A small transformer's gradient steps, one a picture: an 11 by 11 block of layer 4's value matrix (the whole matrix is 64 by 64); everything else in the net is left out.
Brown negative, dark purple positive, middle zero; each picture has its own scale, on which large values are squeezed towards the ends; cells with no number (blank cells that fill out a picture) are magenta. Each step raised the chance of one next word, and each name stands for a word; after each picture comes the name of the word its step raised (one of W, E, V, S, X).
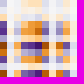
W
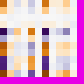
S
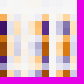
W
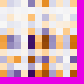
W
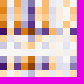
S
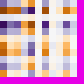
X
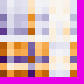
W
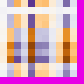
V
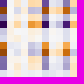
X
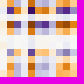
X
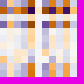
X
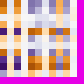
S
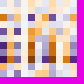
V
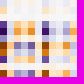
W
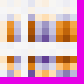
V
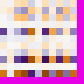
V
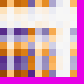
S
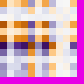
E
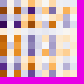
X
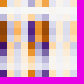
E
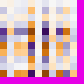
W
